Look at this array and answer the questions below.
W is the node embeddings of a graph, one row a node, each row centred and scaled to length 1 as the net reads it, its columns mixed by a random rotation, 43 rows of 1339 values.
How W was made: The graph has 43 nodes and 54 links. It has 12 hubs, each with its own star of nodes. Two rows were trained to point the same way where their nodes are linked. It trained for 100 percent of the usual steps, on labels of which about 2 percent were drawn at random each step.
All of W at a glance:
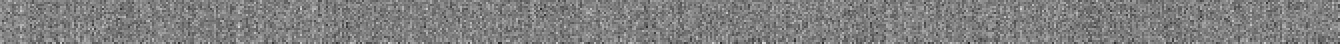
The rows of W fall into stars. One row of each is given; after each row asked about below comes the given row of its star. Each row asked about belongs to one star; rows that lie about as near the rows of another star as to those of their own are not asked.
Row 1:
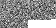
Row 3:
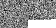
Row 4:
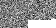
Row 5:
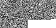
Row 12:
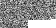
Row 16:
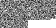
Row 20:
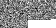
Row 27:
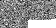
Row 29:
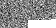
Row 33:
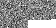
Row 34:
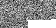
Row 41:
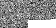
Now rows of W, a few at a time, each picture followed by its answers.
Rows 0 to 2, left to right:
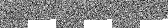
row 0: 29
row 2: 41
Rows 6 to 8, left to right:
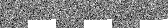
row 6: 33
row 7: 3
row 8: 5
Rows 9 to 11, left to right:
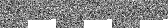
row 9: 33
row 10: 16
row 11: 20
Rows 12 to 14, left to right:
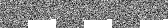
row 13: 34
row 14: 16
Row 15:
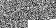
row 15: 5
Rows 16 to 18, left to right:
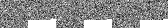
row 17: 1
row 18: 20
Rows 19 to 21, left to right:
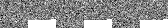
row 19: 41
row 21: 34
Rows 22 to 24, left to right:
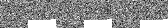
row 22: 33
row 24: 27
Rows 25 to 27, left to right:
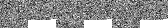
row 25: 33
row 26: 41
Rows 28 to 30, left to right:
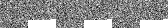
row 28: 12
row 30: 1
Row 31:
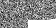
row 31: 5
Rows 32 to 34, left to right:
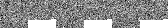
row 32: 41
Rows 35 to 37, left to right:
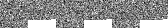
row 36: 27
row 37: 29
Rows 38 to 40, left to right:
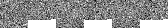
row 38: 29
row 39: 4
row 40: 4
